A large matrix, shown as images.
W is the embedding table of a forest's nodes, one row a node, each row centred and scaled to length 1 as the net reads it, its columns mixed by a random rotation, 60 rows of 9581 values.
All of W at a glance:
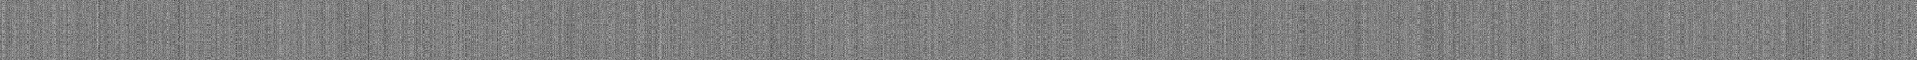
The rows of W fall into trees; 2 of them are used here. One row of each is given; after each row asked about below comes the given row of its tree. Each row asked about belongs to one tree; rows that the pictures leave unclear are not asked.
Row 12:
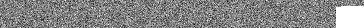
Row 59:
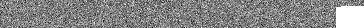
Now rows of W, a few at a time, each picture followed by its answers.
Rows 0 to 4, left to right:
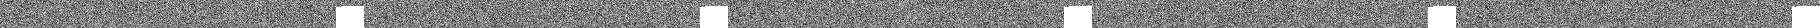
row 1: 59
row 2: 12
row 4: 12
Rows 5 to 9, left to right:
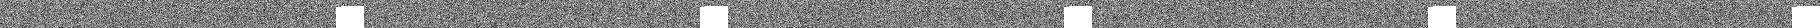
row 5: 59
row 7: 59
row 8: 59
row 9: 59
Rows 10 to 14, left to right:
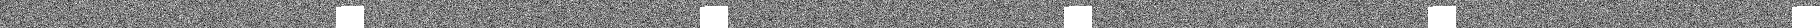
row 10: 12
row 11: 59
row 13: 12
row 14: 59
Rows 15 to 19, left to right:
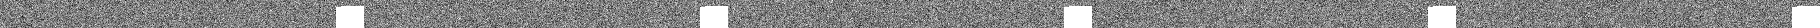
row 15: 12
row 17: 59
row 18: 12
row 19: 59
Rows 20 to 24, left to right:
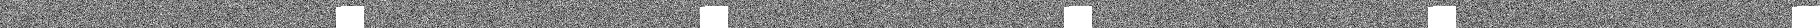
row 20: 59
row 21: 59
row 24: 12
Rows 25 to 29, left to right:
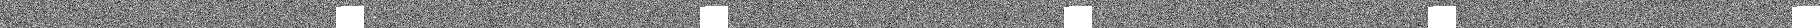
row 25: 12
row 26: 59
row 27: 12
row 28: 59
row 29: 12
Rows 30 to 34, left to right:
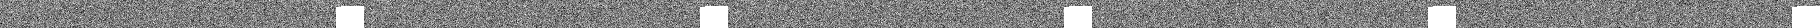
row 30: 59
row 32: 59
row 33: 59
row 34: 12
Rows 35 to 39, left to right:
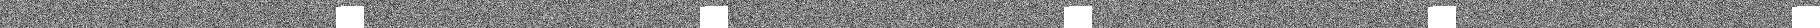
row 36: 12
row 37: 12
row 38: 59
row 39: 59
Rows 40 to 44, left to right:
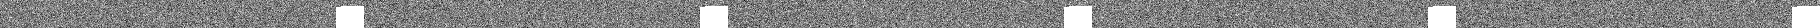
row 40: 59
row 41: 12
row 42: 12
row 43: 59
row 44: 12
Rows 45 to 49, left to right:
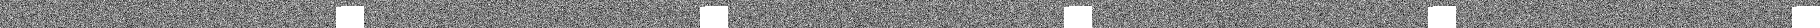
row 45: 59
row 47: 59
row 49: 59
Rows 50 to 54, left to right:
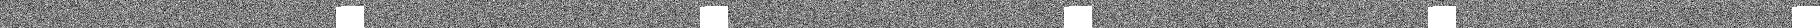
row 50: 12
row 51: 59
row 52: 12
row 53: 59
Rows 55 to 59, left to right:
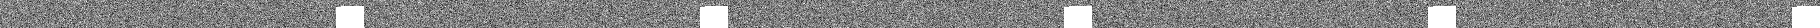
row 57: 12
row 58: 12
